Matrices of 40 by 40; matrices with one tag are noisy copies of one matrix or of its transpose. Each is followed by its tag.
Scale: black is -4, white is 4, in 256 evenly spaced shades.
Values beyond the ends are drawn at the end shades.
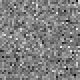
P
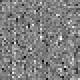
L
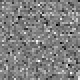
L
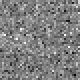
P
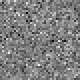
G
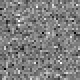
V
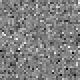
P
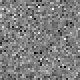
G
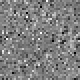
G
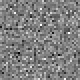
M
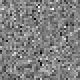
G
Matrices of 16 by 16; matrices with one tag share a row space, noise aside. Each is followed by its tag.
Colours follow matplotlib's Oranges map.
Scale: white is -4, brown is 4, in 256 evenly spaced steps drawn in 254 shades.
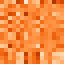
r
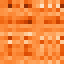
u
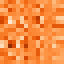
r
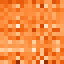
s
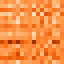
s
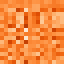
r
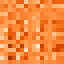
r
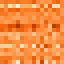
s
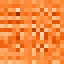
s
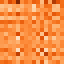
s
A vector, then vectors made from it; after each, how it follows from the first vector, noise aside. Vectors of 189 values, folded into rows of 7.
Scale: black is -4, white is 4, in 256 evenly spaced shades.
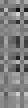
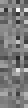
sign-scrambled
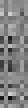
reversed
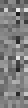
sign-scrambled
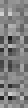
reversed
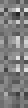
negated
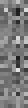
sign-scrambled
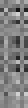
copied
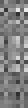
negated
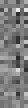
sign-scrambled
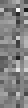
sign-scrambled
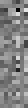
sign-scrambled
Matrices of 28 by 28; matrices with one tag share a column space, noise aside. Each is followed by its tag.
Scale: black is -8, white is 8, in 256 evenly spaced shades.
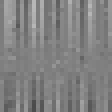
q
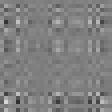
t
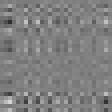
t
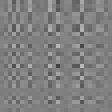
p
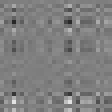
t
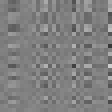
p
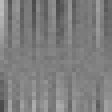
q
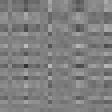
p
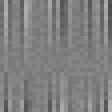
q
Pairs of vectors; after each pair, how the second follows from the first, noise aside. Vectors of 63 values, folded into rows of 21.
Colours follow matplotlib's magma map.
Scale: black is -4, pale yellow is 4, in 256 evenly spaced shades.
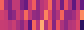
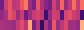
negated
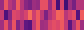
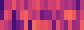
shuffled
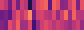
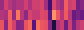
reversed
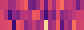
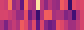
reversed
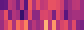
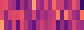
shuffled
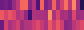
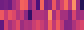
copied
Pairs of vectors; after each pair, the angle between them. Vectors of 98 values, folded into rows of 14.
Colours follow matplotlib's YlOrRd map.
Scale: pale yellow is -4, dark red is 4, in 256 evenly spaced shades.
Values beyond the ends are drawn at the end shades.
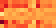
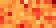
orthogonal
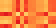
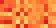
nearly opposite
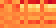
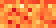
partly aligned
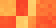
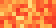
partly aligned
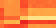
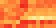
nearly parallel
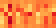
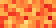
partly opposed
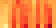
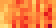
nearly parallel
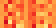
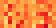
nearly opposite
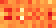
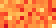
partly opposed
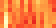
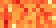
partly opposed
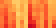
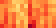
nearly parallel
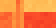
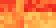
nearly opposite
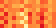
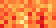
nearly parallel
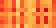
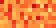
orthogonal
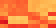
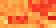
nearly opposite
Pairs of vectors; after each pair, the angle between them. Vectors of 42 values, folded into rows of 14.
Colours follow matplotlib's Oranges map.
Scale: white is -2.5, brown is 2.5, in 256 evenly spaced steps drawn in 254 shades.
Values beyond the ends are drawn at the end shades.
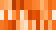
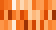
nearly opposite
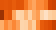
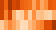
nearly parallel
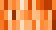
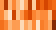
nearly parallel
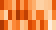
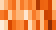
nearly opposite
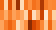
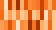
nearly parallel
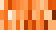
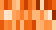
partly aligned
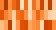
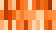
partly aligned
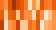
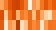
nearly parallel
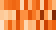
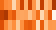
nearly opposite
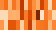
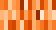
nearly parallel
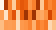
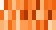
nearly parallel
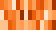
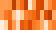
orthogonal
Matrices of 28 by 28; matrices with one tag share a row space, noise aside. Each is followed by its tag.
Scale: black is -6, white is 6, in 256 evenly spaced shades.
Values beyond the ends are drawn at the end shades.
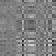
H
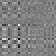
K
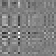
K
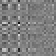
K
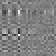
K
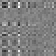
K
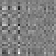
K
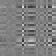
H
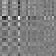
K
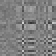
H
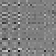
K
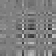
H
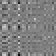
K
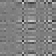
H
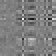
H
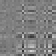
H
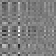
K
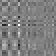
K
